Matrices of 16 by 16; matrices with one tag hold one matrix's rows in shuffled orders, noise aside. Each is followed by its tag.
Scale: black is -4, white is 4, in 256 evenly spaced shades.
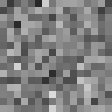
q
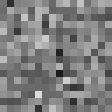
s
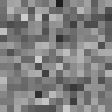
s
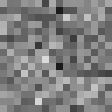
s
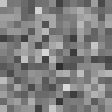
s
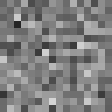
q
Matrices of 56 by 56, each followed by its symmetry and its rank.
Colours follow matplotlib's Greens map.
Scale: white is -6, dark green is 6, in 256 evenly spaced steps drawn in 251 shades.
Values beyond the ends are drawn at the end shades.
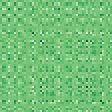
symmetric, rank three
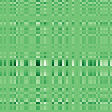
neither, rank one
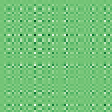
symmetric, rank one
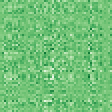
neither, rank five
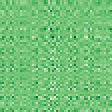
neither, rank three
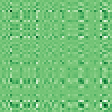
symmetric, rank two
